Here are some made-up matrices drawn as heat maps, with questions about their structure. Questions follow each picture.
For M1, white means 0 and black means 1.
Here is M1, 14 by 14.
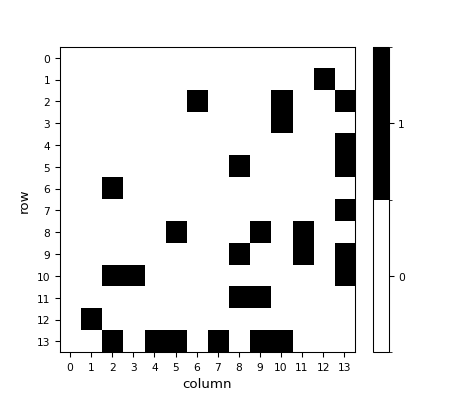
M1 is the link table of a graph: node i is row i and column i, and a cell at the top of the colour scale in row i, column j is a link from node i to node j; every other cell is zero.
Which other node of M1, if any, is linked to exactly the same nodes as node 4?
node 7
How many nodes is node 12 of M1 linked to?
1
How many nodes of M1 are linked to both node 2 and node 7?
1
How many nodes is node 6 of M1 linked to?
1
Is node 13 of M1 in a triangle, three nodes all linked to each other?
yes
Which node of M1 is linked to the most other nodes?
node 13
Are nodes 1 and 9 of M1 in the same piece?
no
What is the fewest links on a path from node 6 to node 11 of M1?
4
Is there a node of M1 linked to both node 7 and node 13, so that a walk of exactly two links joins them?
no
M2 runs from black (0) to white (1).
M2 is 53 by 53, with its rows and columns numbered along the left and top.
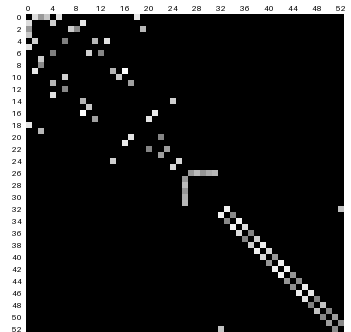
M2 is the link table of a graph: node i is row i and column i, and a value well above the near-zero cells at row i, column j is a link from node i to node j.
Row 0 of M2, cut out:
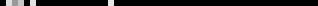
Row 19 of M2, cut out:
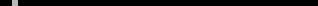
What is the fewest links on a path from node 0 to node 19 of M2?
2
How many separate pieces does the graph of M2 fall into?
3
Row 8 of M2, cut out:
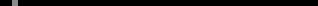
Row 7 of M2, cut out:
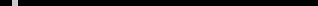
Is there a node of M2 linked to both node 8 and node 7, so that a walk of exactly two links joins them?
yes
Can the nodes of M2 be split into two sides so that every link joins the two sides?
no
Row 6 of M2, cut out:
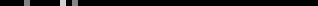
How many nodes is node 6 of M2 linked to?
3
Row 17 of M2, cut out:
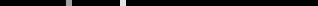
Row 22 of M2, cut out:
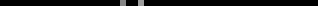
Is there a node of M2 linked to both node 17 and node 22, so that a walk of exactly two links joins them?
yes
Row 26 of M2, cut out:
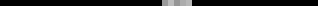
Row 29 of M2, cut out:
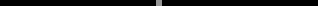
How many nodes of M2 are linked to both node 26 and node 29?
0
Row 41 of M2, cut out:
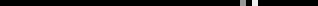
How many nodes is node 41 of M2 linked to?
2
